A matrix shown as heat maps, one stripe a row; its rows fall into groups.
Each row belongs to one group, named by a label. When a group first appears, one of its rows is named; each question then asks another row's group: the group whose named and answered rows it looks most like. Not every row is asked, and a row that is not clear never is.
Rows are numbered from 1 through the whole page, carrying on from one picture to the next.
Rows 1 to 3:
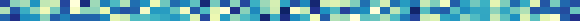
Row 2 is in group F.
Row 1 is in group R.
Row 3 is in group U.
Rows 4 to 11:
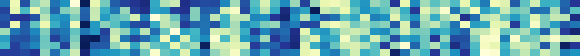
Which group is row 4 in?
R
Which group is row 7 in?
R
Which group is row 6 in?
U
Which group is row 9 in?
U
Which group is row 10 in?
U
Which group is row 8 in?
U
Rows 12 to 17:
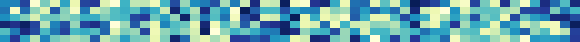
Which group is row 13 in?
R
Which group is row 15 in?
U
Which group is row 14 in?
R
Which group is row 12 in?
F
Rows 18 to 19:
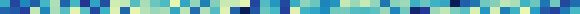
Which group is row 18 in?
U
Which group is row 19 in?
F
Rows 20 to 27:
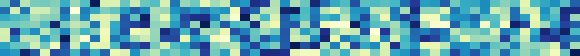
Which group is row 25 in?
F
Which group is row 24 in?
F
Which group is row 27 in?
U
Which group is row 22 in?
R
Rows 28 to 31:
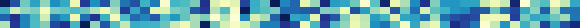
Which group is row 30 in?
U
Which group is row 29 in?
R
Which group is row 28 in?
U
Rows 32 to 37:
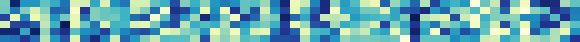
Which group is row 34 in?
R
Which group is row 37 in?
U
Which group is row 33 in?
F
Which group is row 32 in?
F
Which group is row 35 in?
F
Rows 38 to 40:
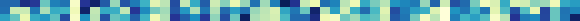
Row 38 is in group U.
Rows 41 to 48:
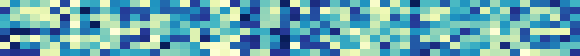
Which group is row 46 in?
R
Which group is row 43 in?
R
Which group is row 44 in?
F
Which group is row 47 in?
F
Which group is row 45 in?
U
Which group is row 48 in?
U
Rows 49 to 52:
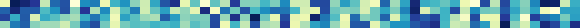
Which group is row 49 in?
F
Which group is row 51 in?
F
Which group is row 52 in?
F
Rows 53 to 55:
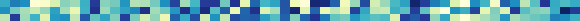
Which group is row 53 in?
F
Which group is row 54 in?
R
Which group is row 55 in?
F
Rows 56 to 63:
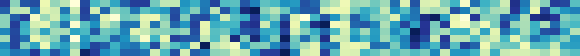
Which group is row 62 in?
U
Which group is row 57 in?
R
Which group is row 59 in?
F
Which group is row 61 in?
F
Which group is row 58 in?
F
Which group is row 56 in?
R
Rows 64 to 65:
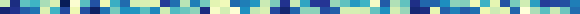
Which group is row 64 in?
F
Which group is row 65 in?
U
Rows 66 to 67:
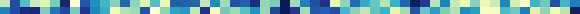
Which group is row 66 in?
F
